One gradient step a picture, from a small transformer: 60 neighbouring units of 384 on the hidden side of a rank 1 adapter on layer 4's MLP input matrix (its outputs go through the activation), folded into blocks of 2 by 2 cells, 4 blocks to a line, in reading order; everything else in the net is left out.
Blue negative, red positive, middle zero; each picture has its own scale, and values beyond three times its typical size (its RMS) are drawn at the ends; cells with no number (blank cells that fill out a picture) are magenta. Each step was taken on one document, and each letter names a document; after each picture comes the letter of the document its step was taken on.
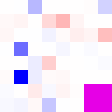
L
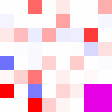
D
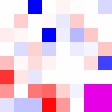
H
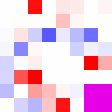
H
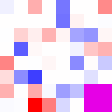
D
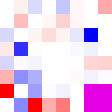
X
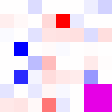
L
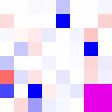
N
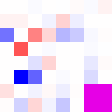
L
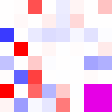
X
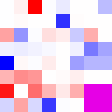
D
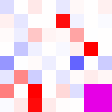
N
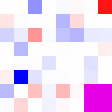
L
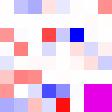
H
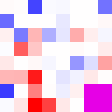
D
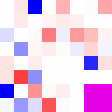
X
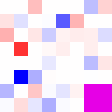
L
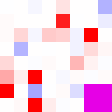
D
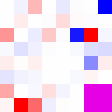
H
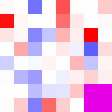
N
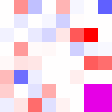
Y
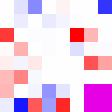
Y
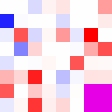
N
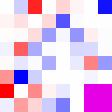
H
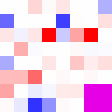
D
